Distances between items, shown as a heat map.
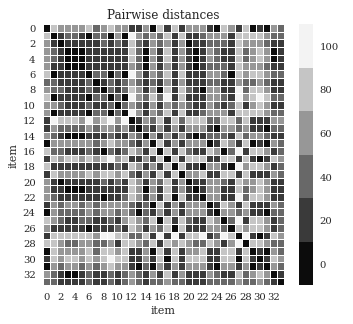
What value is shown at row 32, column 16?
20
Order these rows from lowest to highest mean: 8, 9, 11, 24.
24, 8, 11, 9
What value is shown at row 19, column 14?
60
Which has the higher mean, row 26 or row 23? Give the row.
23
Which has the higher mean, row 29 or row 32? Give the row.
29
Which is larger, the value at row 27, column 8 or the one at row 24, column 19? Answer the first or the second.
the first
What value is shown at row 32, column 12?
60
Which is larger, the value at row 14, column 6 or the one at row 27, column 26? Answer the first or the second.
the second
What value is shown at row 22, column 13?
60
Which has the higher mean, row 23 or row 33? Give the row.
23
